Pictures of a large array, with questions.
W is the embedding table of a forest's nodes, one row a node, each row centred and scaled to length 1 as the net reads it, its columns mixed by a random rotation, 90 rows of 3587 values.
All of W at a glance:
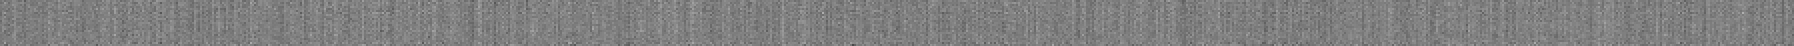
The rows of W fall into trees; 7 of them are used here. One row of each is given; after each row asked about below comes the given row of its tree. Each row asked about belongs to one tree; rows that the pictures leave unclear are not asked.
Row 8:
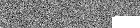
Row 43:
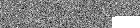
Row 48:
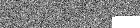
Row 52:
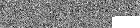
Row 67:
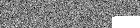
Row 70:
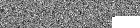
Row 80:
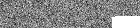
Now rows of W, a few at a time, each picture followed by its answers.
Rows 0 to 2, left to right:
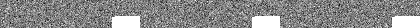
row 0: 70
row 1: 67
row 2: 8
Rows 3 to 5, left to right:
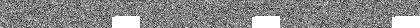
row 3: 8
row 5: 48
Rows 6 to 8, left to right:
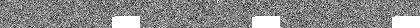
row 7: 52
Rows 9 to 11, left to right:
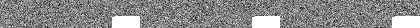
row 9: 8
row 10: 52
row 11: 67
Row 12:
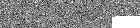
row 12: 43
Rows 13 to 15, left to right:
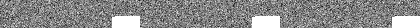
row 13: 67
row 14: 80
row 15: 52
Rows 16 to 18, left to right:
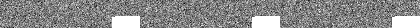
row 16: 80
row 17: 70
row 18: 52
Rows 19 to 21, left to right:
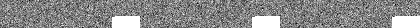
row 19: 70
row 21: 70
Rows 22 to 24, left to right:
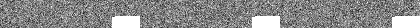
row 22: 70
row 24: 52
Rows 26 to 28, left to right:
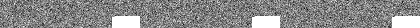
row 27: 52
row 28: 67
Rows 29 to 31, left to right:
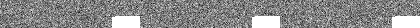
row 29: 43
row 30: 8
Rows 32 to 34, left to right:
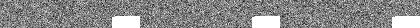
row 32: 52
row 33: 67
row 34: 43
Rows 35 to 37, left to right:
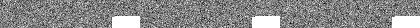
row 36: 48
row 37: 70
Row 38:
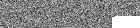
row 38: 8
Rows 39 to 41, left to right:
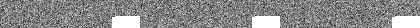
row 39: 70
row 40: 52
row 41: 43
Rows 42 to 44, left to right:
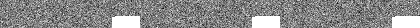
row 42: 52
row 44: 43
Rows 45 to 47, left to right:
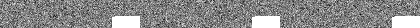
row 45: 52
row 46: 43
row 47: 67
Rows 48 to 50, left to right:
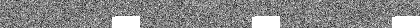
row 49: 80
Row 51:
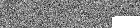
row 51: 8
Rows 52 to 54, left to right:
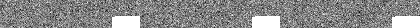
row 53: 43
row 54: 43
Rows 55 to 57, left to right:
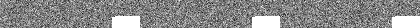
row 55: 48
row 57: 43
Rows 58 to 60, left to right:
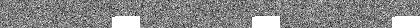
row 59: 52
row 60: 43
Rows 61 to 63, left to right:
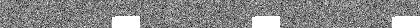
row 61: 48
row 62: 43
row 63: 80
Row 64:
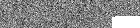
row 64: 43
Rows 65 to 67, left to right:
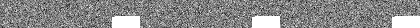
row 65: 70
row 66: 8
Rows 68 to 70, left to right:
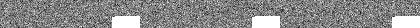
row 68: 70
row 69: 52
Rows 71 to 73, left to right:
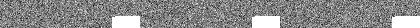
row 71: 80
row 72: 8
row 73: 70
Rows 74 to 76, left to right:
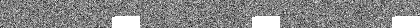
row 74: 67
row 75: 43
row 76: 43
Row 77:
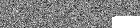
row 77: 67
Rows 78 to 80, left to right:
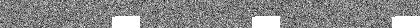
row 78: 48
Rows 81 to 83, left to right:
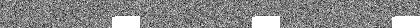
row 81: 52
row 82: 70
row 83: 67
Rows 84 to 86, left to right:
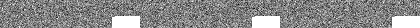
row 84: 52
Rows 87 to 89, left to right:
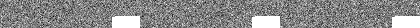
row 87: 52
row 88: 43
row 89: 8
